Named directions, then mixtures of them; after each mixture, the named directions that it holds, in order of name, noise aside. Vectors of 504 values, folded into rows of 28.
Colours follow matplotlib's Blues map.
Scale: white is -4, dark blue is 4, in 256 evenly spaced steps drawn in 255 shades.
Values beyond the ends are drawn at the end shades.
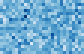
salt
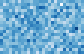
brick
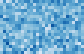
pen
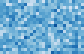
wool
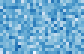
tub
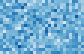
pen, tub, wool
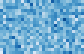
pen, salt, tub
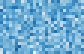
tub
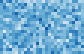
pen, wool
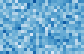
pen, tub, wool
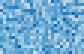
salt, tub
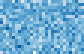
pen, salt, tub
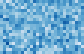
pen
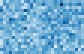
brick, pen, salt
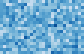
wool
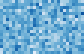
brick, tub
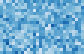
pen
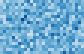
brick, pen, salt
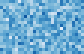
salt, tub, wool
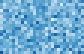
brick, tub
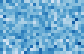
pen, tub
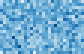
salt, tub, wool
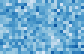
brick, wool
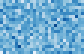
salt, tub, wool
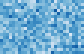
brick, wool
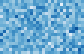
brick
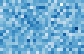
brick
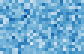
salt, wool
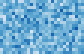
brick, salt, tub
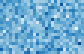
brick, pen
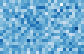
brick
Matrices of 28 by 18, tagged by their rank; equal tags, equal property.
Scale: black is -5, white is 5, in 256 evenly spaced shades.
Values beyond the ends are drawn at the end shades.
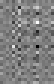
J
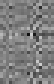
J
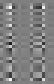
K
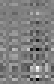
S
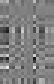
S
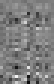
J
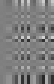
K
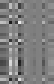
K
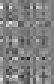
J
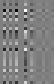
K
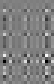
K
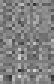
J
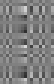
K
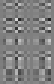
K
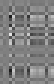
K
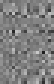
J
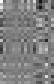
S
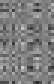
S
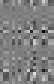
S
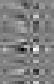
S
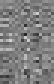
J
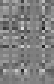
S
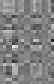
J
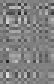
S
